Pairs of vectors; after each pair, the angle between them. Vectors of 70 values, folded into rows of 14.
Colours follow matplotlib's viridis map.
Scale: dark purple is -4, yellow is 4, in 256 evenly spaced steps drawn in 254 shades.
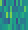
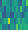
partly opposed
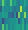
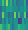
partly aligned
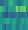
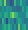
partly opposed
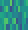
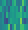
partly opposed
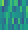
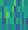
partly aligned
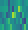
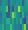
nearly parallel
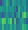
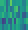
nearly opposite
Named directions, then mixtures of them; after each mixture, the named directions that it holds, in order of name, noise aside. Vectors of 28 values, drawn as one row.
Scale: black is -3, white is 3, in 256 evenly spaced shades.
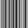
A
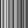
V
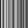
V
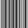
A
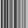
V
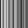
V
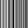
A, V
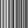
A, V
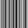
A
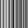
A, V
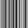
A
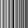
A, V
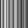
V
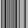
A, V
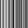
A, V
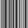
A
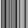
A, V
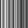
V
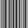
A
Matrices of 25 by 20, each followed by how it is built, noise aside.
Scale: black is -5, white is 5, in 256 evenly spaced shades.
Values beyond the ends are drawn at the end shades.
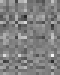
low rank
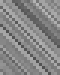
Toeplitz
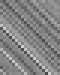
Toeplitz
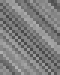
Toeplitz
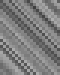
Toeplitz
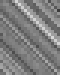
Toeplitz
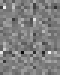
low rank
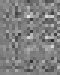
low rank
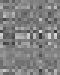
low rank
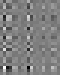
low rank
